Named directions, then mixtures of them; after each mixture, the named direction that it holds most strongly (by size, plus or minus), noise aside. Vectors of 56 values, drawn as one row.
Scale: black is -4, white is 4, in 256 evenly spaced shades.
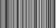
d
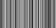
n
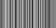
n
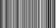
d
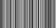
n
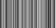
d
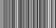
n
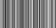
n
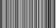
n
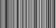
d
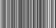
n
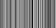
n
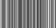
d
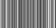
d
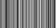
d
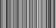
d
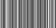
d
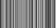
n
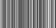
n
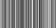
n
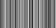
n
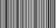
d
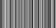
n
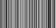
d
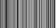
d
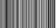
d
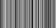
n
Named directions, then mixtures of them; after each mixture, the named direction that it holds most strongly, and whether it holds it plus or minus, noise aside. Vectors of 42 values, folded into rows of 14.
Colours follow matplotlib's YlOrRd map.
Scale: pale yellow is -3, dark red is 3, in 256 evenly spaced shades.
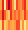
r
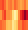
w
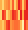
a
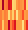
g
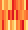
g, minus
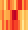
w, minus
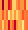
g, plus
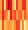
r, plus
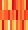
g, minus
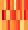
a, plus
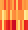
r, minus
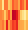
w, minus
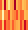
r, minus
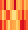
r, minus
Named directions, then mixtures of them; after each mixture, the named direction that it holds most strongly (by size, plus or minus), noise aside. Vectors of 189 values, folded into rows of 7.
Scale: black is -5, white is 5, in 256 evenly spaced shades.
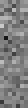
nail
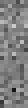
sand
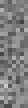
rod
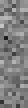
nail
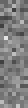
nail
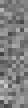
rod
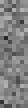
nail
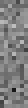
sand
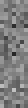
sand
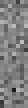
sand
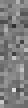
sand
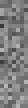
rod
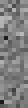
nail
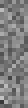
rod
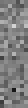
sand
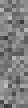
rod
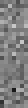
sand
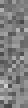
rod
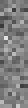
nail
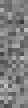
rod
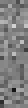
sand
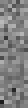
sand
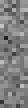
nail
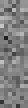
nail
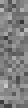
rod
